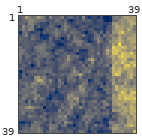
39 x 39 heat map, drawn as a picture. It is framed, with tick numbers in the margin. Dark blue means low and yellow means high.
No regular stripes run through it. The field is mottled with small blotches. The right part is higher, past a seam about 80% of the way across. Overall the values sit about 40% of the way up the scale.
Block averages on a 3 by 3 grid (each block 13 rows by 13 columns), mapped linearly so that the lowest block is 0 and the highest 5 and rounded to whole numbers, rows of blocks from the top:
1 0 5 / 1 1 5 / 1 1 4
